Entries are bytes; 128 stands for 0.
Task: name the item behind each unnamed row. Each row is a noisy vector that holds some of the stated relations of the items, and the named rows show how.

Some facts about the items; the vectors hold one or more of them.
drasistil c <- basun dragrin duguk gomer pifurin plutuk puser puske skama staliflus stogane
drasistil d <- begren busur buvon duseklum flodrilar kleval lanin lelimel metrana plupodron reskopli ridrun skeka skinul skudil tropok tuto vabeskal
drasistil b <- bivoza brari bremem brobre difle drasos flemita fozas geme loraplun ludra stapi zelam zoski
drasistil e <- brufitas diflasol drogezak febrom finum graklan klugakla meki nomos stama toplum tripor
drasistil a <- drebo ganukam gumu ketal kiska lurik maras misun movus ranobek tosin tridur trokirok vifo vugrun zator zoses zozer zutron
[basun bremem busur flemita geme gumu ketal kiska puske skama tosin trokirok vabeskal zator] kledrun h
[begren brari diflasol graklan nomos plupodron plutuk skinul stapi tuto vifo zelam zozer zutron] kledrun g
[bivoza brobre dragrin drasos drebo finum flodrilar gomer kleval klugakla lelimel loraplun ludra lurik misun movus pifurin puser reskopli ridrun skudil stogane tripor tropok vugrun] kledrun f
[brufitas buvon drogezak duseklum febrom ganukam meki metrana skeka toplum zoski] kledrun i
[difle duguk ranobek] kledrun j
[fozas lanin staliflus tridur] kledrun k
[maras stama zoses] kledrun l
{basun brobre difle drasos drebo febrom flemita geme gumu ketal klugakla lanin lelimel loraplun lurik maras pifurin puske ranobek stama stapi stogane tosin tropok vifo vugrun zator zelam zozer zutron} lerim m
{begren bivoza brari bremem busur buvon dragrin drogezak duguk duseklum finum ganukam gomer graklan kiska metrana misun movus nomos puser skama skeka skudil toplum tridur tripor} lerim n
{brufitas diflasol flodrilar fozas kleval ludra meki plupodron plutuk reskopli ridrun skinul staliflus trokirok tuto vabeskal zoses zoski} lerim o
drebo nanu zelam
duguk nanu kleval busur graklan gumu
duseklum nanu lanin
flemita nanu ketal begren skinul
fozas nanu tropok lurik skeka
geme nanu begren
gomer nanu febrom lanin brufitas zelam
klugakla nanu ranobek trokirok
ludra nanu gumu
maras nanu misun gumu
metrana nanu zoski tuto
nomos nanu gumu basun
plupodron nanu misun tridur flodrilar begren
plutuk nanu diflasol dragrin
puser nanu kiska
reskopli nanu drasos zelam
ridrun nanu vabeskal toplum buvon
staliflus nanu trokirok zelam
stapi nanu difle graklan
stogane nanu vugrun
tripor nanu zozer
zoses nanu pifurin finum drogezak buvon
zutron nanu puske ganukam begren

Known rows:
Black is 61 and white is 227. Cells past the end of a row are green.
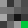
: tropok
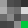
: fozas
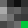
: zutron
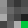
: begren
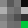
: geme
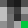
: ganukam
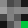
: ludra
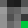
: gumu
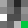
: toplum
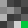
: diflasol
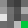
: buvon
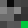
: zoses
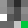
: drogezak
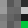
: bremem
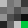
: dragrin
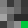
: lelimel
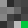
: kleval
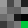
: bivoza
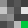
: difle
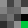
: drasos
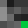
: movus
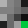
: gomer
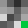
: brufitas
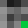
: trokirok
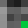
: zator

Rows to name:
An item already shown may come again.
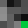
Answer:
misun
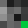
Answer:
drebo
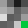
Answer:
meki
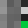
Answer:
bremem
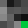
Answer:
misun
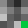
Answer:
lanin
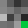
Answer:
busur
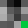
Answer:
ranobek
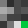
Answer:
tuto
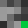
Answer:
reskopli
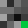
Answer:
tropok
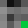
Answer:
trokirok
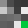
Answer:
zoski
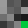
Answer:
brari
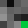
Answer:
lurik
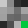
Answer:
staliflus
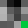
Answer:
ranobek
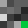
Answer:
finum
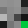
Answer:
puser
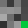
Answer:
ridrun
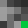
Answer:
plupodron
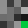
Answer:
zelam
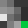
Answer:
nomos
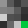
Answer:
graklan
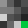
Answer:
graklan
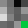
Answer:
duseklum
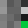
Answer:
bremem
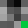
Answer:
ranobek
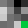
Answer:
metrana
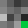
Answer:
busur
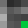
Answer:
kiska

